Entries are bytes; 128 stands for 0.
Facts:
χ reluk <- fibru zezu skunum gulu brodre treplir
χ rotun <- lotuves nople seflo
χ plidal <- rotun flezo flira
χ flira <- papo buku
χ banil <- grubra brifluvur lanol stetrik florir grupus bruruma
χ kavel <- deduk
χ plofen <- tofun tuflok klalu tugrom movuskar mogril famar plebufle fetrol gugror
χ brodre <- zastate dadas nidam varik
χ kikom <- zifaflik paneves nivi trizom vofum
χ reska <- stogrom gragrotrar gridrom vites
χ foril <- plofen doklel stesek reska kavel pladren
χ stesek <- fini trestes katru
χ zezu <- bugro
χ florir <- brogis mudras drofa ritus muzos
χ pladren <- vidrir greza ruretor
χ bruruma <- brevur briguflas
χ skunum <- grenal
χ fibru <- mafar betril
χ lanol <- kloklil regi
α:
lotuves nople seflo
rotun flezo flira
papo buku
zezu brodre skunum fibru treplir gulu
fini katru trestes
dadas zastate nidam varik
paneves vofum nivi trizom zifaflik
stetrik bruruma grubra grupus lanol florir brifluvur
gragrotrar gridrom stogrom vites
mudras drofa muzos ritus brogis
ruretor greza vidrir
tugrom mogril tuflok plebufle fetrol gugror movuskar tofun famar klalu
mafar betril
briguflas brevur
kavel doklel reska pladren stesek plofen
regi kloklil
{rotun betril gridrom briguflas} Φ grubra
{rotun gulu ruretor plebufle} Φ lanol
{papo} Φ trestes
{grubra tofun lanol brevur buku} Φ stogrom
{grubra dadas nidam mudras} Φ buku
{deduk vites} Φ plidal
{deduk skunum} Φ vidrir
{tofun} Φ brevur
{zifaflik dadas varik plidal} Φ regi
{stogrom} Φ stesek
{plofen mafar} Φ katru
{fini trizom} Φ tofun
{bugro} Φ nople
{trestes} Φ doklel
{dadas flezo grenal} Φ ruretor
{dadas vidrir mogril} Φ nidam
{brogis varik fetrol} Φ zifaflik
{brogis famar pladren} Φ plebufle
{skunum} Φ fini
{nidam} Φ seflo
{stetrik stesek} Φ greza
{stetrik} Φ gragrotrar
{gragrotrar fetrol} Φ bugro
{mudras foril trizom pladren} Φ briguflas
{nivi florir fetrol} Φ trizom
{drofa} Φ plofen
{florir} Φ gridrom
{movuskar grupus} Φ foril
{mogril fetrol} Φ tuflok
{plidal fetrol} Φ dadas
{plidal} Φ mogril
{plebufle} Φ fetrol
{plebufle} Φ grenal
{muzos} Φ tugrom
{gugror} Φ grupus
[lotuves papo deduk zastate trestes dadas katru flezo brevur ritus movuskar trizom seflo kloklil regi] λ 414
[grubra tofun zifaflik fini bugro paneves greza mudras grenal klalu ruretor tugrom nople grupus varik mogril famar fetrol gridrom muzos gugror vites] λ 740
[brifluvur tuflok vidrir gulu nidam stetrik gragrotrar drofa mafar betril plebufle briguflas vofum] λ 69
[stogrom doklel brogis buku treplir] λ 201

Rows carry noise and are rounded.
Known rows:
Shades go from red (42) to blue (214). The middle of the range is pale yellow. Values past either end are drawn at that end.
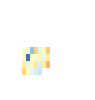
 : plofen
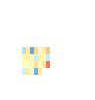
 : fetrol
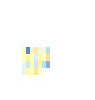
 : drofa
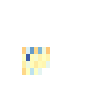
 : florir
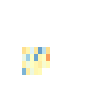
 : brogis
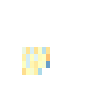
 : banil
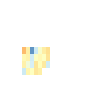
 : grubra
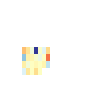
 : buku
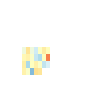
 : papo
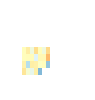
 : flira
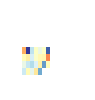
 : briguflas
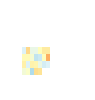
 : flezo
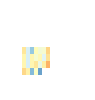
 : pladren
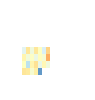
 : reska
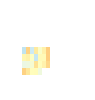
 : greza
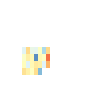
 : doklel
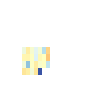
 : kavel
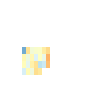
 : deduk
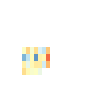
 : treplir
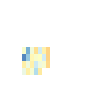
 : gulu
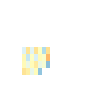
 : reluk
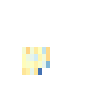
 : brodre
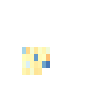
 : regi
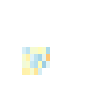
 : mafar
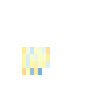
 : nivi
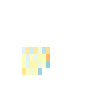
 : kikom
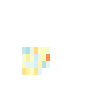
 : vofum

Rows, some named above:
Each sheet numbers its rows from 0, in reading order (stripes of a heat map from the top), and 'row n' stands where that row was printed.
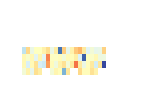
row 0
trestes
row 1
gugror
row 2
lanol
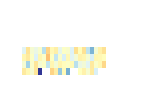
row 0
kavel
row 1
skunum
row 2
fini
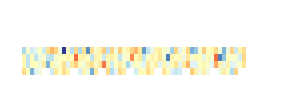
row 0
plidal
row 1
stogrom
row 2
fetrol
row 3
seflo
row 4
grubra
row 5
plofen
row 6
tuflok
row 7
gulu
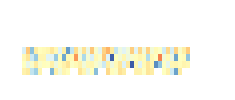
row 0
bugro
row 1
brogis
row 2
fibru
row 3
lanol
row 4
kloklil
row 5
varik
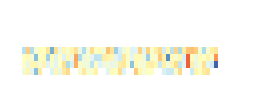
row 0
grenal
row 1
deduk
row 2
nidam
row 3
mudras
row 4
nople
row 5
movuskar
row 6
brevur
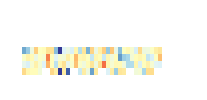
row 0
tuflok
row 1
foril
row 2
fetrol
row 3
dadas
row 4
flezo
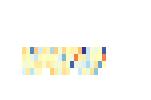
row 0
grupus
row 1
zastate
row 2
briguflas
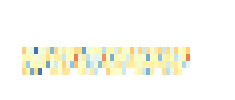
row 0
rotun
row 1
katru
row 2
betril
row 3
stesek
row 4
varik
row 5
seflo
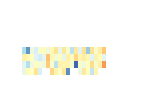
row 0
gragrotrar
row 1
bruruma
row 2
vites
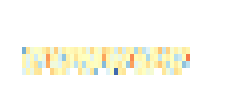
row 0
deduk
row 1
paneves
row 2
flira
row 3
trizom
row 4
mogril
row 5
lotuves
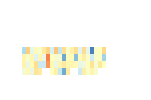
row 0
trestes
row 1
varik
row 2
ruretor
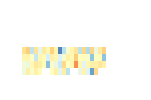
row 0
muzos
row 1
gridrom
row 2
zifaflik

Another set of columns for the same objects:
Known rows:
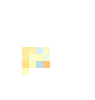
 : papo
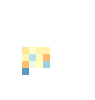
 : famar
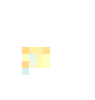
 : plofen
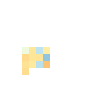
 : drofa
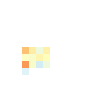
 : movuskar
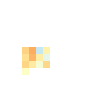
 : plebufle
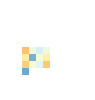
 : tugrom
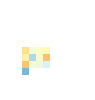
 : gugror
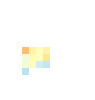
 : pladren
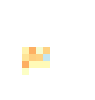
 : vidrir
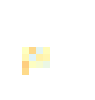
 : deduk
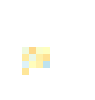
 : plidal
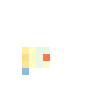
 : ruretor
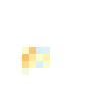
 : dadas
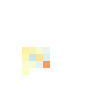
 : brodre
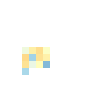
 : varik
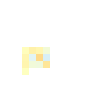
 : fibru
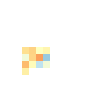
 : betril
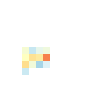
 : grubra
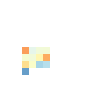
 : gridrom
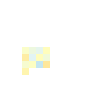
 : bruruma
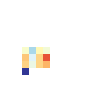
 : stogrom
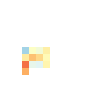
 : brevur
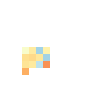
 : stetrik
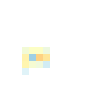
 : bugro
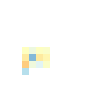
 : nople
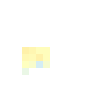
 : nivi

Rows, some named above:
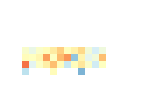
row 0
tofun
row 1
betril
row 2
fini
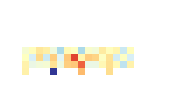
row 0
flira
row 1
stogrom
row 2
brevur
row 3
regi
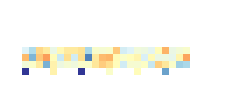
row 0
brogis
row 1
flira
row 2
doklel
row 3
dadas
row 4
bruruma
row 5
gridrom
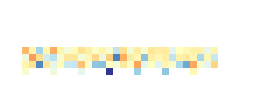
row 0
briguflas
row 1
foril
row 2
trizom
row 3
treplir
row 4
klalu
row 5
grupus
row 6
katru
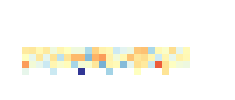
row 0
trestes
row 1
grenal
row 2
brogis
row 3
mudras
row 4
gragrotrar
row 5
deduk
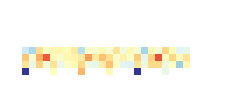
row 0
buku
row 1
stesek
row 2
lanol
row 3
flezo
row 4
stogrom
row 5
rotun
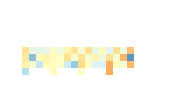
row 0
paneves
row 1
florir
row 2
flezo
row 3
brifluvur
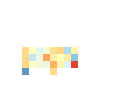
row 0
mogril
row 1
tuflok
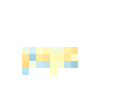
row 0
muzos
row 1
florir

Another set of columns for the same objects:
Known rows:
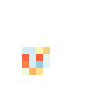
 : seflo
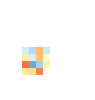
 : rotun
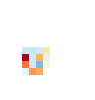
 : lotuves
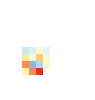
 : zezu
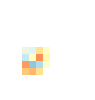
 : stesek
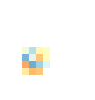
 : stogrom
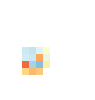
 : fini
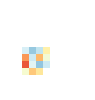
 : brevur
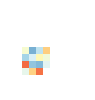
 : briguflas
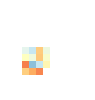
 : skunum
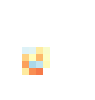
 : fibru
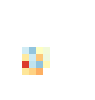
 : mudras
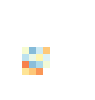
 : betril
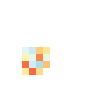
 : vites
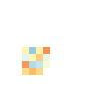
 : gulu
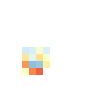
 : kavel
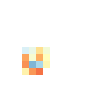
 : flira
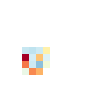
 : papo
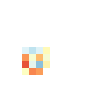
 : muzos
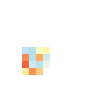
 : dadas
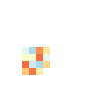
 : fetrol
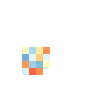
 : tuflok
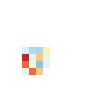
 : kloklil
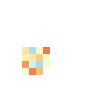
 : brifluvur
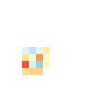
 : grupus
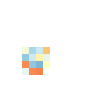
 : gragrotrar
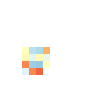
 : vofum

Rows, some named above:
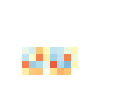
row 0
lanol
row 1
ruretor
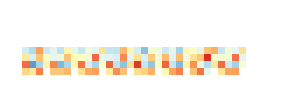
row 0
rotun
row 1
foril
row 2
bugro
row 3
mogril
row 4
mudras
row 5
paneves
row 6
klalu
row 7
bugro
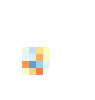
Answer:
buku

